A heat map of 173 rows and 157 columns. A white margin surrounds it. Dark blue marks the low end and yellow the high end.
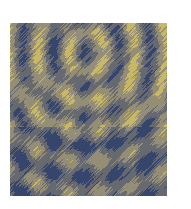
A horizontal seam about 60% of the way down splits the table, and the top part is higher. Stripes running up and down repeat 5 times from left to right. Concentric rings centre on the top middle.
